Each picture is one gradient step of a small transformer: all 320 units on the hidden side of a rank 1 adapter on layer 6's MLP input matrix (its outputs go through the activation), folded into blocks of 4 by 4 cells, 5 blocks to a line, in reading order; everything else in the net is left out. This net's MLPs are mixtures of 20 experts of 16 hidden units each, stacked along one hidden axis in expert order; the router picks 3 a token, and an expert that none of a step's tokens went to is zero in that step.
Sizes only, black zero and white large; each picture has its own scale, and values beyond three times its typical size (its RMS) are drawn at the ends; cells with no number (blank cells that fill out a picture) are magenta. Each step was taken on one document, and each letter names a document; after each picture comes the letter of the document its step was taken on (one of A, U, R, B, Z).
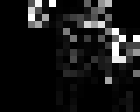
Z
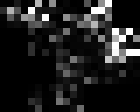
Z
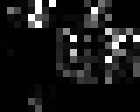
Z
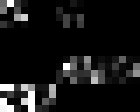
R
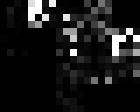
Z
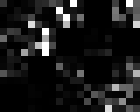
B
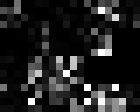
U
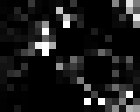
B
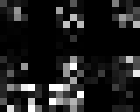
R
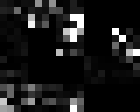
R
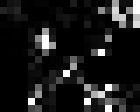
U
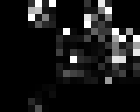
Z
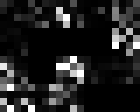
R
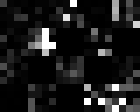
B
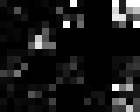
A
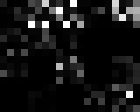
B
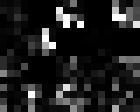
R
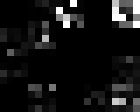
A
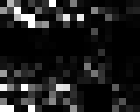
R
